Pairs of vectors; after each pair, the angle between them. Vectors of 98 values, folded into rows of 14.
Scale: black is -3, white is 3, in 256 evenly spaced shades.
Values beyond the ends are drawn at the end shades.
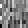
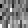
nearly opposite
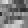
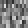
orthogonal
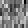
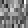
nearly opposite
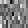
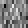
partly aligned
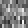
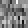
nearly opposite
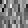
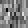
orthogonal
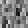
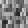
nearly parallel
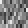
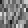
nearly opposite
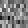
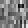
orthogonal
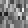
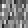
orthogonal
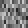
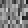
partly aligned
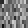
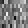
nearly parallel
